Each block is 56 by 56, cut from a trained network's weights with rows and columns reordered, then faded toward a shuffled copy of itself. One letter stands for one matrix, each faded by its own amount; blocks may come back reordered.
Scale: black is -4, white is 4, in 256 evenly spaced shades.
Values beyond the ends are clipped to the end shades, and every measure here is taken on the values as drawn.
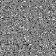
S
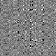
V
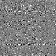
S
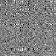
V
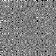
V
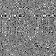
S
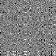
V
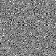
S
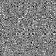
S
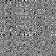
V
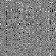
V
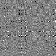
V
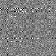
V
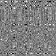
V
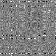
V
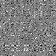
S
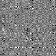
V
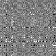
V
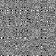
V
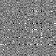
V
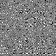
S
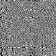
V
